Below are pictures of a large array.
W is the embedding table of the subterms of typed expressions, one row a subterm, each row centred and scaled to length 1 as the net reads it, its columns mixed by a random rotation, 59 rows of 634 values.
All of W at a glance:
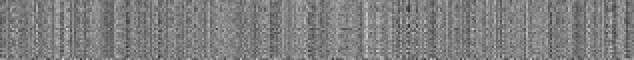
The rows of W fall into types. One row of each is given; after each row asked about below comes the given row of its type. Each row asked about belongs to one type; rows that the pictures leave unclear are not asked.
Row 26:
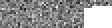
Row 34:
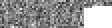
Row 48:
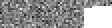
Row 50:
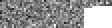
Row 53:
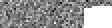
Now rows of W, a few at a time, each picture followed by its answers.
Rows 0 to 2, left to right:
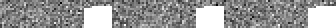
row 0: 53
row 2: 50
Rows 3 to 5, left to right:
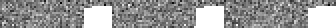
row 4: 53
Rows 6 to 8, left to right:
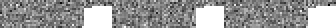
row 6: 53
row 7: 34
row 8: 48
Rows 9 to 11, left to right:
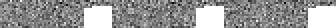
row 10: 34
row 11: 26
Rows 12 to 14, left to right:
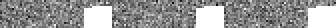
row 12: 50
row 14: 48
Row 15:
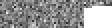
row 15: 34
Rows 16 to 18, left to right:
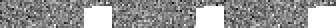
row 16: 50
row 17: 53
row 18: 50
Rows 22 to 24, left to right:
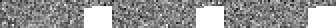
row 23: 50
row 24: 50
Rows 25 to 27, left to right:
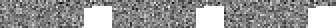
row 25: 34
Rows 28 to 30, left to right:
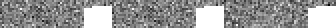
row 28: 48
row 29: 48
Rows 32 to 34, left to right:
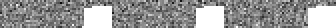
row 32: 53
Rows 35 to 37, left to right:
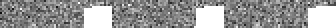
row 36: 48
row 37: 34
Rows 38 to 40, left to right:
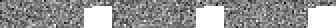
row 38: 50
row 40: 26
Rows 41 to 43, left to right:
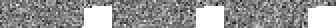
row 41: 48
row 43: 34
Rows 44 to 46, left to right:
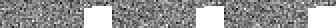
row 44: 26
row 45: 50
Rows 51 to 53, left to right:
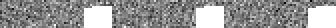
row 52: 34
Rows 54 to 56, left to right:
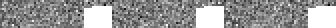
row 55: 50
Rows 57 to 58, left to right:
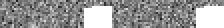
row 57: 34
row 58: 34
